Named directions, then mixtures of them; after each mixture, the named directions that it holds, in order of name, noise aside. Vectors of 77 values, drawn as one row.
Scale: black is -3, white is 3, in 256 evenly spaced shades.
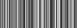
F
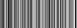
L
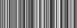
F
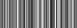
F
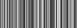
F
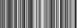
F, L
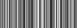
F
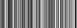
F, L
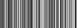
F, L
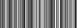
F, L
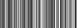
F, L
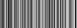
L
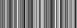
F, L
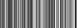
F, L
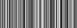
F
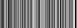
L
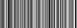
L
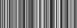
F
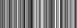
F, L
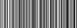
F, L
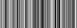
F, L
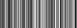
F, L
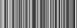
L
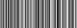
F, L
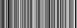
L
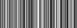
F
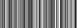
F, L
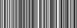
F, L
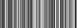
F, L
